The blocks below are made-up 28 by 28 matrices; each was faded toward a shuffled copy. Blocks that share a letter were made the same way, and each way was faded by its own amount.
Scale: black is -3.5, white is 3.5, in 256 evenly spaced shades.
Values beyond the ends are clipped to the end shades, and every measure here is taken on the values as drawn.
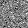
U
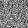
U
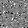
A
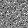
U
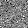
U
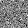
U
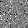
A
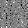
A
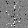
A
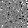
A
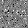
A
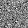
U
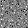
A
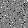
A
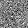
U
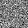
U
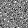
U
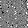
A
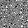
A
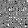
A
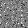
A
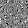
A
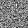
U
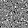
A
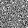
U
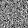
U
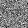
U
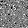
A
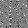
A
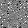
A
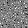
A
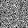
U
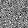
U
